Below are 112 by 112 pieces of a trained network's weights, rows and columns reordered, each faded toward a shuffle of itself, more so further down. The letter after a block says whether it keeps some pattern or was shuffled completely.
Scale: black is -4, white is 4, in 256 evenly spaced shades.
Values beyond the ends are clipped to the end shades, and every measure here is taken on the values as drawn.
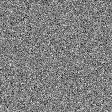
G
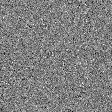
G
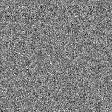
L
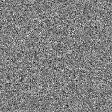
L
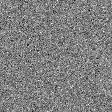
G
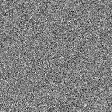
L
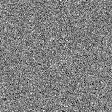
L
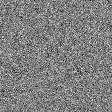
L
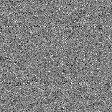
L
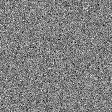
G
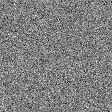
G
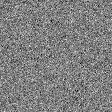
G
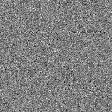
L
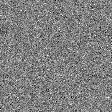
L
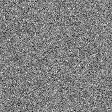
L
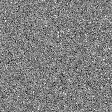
G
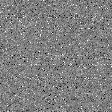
L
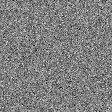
G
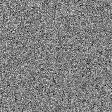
L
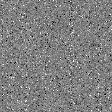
L
